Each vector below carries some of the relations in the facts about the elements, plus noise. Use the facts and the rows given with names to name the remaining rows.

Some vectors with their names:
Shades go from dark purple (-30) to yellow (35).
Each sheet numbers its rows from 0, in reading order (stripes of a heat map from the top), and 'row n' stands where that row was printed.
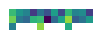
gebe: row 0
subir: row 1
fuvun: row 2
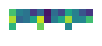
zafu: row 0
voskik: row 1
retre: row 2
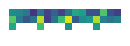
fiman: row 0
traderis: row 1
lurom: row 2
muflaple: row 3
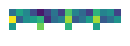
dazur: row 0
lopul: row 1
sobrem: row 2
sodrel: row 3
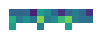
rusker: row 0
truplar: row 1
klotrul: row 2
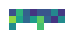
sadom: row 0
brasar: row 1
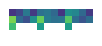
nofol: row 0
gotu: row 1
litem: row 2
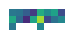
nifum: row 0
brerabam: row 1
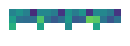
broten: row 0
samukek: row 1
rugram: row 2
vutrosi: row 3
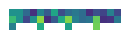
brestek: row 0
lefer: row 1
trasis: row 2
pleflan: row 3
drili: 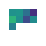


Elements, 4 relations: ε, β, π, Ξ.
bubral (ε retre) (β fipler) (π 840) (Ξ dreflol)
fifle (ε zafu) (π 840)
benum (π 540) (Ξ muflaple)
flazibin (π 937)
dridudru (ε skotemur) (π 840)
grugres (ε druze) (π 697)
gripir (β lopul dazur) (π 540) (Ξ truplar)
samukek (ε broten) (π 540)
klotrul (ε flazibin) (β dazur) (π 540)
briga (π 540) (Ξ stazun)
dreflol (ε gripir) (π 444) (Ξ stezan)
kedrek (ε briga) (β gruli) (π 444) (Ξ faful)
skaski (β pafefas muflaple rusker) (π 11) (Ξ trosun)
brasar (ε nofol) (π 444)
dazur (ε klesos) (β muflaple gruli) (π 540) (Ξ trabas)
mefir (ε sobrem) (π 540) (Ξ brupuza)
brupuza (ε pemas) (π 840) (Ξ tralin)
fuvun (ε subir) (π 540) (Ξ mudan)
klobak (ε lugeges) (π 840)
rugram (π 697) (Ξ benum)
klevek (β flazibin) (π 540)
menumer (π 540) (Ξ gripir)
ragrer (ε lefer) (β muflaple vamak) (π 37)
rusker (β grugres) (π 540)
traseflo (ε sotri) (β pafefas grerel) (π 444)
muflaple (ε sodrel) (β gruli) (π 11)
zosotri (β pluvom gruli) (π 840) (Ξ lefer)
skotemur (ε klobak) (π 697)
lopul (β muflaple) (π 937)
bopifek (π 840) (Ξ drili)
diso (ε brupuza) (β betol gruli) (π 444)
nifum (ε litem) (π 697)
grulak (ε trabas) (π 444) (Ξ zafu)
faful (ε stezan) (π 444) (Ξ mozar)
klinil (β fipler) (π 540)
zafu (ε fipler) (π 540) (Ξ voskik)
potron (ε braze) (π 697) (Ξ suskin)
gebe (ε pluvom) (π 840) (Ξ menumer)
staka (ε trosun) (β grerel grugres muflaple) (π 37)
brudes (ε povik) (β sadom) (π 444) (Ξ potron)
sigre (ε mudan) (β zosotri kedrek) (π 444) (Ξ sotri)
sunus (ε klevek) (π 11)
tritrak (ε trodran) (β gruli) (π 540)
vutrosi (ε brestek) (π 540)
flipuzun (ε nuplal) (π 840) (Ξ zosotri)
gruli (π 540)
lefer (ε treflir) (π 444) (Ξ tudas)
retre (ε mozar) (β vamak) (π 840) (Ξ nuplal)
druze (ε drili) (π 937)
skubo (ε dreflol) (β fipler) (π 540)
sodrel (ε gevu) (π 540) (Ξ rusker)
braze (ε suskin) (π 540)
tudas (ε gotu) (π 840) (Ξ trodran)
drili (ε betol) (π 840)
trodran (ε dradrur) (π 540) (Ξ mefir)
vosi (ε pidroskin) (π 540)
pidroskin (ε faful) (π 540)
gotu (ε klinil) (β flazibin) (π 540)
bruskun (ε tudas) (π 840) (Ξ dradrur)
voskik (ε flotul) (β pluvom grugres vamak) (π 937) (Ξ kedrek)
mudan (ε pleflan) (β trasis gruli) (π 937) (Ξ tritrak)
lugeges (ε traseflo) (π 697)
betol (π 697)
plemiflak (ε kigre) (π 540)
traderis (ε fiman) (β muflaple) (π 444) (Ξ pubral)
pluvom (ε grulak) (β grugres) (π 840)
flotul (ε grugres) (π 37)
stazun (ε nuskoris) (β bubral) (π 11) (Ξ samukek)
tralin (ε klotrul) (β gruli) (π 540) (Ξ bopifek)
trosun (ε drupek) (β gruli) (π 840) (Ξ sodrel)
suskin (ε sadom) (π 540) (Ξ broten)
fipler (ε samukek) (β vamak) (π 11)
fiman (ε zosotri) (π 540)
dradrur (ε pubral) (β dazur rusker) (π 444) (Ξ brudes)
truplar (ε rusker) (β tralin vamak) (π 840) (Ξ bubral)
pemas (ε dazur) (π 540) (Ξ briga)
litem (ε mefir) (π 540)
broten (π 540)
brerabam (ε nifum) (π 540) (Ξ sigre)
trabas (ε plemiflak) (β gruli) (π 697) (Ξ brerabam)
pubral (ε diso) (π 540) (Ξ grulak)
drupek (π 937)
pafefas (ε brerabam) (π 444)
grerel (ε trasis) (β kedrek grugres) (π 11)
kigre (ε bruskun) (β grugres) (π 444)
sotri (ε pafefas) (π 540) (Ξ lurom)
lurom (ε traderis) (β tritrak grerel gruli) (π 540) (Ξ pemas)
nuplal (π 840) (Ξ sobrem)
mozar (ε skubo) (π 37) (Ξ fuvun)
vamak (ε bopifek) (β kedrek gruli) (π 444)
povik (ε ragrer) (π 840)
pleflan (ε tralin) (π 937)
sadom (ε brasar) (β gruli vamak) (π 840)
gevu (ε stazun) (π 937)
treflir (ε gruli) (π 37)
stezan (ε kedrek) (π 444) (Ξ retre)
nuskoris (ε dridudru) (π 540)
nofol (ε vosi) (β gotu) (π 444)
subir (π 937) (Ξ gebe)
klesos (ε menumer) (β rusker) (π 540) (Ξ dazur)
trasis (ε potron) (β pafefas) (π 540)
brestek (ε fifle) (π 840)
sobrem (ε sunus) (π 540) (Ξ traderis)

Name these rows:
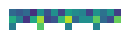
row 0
grugres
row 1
faful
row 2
stazun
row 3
potron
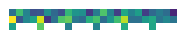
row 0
tralin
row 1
kedrek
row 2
flipuzun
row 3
zosotri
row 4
suskin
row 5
klinil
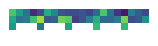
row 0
nuplal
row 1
trabas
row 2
traseflo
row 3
gruli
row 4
vamak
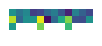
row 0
klesos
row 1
mudan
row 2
diso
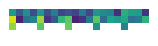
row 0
mozar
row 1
grulak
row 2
gevu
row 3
skaski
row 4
bopifek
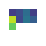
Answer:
ragrer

